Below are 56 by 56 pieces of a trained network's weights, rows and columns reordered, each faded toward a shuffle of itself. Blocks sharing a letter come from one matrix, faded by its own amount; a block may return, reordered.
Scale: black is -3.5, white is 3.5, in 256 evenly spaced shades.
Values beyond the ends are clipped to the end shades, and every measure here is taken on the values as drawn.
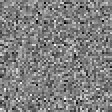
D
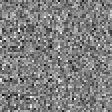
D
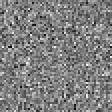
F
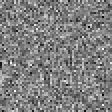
F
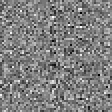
D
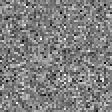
F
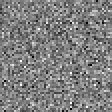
F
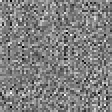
D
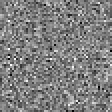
F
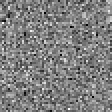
F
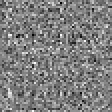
D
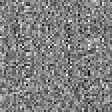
D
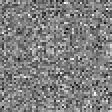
D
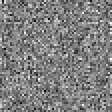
F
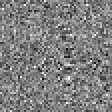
F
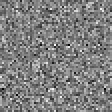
F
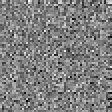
D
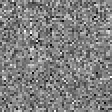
F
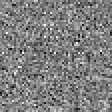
F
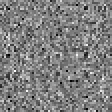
D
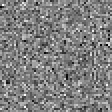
F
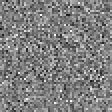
F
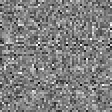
D
